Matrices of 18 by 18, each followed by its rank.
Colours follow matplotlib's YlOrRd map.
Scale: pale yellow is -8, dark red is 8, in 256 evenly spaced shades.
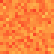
full rank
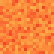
full rank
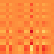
one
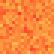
full rank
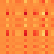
one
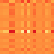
one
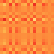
one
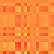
one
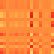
one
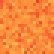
full rank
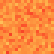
full rank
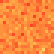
full rank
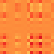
one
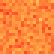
full rank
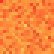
full rank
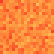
full rank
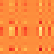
one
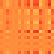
one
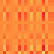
one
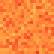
full rank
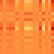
one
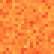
full rank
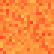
full rank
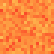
full rank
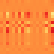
one
